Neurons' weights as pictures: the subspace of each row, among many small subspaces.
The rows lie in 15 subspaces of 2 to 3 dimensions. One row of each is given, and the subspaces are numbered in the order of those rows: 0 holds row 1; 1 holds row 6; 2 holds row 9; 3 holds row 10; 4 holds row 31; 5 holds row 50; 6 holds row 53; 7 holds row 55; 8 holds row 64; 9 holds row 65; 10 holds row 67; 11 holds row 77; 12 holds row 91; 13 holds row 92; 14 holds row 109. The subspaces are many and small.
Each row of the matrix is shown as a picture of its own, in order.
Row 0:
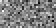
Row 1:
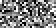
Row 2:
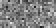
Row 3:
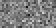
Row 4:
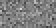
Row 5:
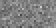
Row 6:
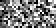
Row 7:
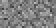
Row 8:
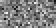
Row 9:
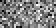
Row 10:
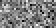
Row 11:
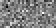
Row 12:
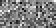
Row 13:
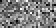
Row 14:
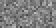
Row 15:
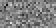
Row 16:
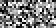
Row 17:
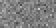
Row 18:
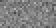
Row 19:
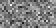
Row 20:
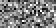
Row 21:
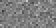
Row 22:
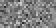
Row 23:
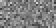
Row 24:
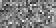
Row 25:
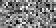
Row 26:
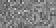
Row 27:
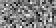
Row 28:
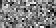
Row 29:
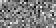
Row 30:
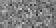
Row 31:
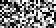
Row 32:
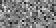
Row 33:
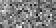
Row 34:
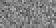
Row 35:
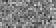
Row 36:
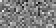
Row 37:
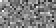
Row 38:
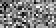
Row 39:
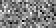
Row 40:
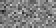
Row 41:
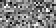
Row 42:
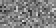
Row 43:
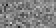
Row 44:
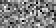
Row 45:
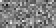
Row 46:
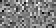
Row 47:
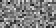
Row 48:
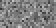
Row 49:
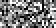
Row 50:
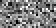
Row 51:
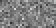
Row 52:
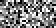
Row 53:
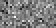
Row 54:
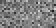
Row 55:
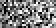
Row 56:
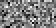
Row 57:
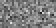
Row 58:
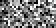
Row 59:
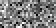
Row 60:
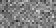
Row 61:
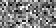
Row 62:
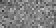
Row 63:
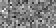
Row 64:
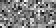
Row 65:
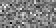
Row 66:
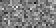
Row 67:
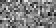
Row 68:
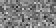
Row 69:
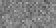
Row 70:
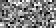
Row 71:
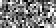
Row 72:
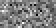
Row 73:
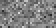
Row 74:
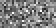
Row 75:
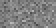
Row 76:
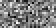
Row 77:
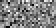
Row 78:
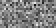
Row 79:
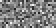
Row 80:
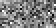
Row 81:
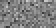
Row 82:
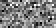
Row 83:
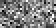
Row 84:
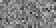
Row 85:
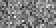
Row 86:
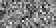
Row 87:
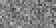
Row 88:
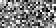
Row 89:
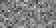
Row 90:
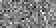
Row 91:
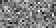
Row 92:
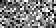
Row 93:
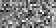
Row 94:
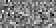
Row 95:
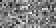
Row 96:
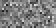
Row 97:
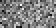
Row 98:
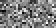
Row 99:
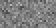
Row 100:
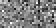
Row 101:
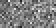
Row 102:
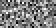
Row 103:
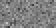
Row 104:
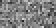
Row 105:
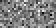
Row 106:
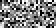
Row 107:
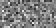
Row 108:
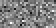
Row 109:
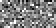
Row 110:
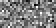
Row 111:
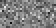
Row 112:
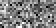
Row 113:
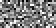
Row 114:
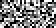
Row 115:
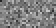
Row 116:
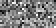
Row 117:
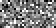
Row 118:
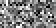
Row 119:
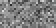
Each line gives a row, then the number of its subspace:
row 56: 11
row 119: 5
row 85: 6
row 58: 1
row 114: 14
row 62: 13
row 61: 6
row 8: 1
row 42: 0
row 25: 5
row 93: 3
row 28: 10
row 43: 9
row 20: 4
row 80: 9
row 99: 6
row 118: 5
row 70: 10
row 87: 7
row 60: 5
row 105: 8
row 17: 2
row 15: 13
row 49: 10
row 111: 9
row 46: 0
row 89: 8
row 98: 0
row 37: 1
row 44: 4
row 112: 13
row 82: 10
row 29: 12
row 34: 7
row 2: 10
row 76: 6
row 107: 11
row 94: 7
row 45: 14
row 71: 10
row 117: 14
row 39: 12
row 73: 8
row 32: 12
